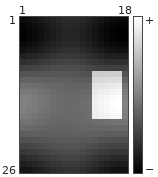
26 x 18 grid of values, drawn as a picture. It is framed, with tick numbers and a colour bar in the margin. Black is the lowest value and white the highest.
There are no regular stripes. Overall the values sit about 30% of the way up the scale. The middle right is the ninth with the highest average. The centre is the smoothest part. An odd patch, higher than its surroundings, sits in the middle right.
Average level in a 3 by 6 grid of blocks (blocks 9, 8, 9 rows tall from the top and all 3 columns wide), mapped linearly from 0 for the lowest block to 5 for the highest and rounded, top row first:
0 0 1 1 0 0
2 2 2 2 5 4
1 1 1 1 1 1
